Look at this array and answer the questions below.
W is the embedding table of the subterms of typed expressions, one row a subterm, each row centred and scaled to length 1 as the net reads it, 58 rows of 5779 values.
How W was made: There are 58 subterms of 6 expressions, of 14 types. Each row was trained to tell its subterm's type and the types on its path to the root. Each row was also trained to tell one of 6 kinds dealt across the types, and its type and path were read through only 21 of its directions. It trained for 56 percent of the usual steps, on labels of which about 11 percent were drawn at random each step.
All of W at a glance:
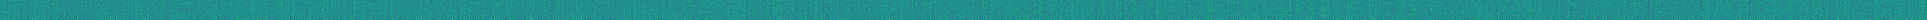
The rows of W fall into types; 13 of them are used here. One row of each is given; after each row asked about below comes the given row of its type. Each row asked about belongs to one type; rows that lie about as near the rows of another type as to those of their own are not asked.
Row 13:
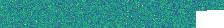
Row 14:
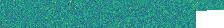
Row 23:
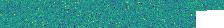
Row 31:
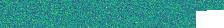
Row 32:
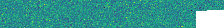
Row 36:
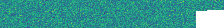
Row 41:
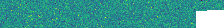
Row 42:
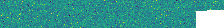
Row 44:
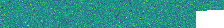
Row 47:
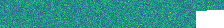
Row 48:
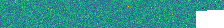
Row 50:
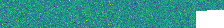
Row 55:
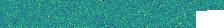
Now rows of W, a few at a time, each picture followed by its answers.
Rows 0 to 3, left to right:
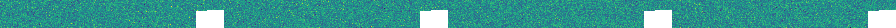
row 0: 31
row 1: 55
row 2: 32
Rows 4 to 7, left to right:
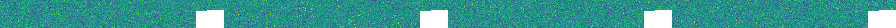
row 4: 48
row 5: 23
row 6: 32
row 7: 48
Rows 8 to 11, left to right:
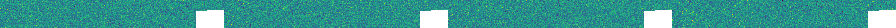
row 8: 41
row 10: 14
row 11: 31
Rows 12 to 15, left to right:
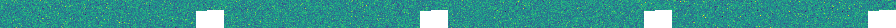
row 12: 48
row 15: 47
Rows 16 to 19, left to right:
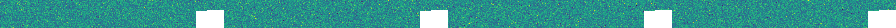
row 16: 55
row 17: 13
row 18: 50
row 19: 41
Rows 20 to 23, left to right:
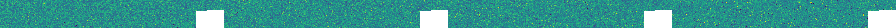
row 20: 32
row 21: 13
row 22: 32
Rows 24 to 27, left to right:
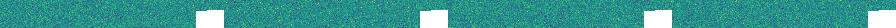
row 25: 41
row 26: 55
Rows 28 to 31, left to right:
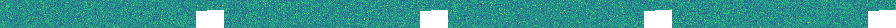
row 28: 13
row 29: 47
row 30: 13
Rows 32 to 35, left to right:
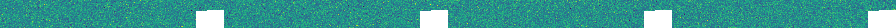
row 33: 55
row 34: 31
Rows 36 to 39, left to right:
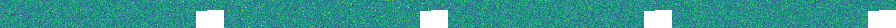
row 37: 55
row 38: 36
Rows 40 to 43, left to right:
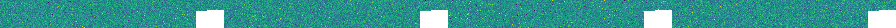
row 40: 31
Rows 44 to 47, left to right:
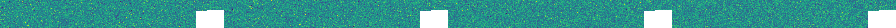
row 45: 23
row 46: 31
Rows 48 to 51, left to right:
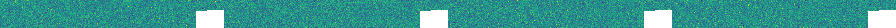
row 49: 32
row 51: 36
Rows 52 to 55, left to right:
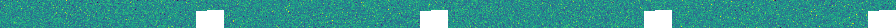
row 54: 13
